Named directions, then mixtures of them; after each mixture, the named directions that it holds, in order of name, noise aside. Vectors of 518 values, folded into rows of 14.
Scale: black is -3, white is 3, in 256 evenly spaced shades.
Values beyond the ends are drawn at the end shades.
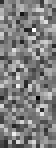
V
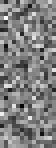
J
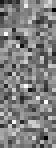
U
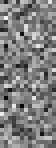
J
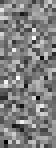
J, V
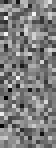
J, U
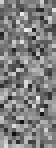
V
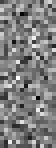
J, V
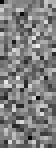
J, V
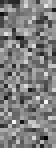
U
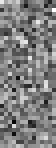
U, V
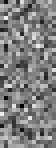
J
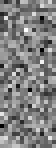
J, U, V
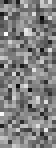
J, U, V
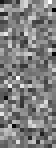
J, U, V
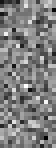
U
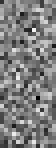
V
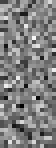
J, V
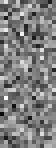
J
